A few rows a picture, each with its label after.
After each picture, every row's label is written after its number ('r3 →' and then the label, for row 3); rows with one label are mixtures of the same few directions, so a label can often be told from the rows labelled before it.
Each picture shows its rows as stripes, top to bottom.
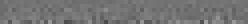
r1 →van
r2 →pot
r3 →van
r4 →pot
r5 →pot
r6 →van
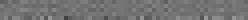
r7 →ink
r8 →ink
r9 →ink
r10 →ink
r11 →van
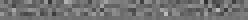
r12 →van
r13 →pot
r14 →pot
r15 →ink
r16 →van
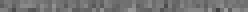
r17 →ink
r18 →ink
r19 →pot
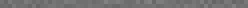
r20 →van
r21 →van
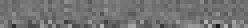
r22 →van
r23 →ink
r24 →van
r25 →pot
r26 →ink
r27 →van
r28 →pot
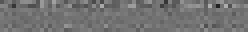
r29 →ink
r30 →pot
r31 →ink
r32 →van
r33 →ink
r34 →pot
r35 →van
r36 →van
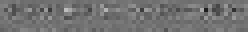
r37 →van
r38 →pot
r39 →van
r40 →pot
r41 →van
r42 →van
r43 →van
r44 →ink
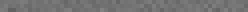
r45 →ink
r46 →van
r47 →pot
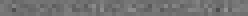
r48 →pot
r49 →ink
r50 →pot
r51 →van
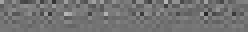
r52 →ink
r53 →ink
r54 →pot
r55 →van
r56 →van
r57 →van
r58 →van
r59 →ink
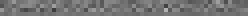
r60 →pot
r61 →ink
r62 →ink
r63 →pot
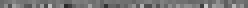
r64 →pot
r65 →van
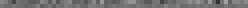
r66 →pot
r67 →ink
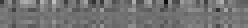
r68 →ink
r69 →ink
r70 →pot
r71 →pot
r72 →pot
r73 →ink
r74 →pot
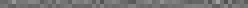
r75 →pot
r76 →pot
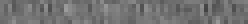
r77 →pot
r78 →van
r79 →van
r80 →van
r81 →pot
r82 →pot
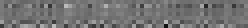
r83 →ink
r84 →van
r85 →van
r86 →van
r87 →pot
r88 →ink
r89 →ink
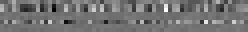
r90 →pot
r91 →ink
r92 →ink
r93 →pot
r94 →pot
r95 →van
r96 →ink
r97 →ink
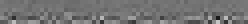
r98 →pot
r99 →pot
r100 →van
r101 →van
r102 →pot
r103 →pot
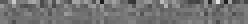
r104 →pot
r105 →ink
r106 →pot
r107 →van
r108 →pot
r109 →pot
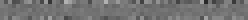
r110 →van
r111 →pot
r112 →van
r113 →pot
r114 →van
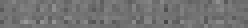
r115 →pot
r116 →ink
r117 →ink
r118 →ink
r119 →van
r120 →ink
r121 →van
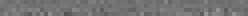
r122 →ink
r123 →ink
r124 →pot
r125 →van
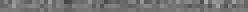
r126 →van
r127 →pot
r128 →van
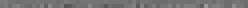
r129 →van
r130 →van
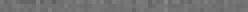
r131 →ink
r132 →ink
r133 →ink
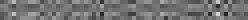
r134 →pot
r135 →pot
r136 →pot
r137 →pot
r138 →ink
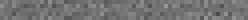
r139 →van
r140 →ink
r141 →van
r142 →pot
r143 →van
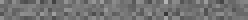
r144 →ink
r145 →pot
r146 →van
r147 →ink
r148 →ink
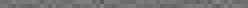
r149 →pot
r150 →pot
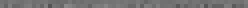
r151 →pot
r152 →van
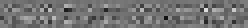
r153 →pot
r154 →van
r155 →van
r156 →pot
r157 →ink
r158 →van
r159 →pot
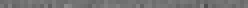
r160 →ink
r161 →van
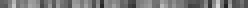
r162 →pot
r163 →pot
